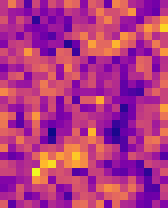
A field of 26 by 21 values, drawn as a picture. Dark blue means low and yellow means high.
The bottom middle is the ninth with the highest average. The halves do not mirror each other. There is no seam. No overall slope runs across the table. The histogram is bell-shaped.
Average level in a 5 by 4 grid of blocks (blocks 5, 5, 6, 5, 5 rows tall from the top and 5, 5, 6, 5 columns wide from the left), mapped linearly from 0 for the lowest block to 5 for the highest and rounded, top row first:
1143 / 3233 / 3212 / 3522 / 2230
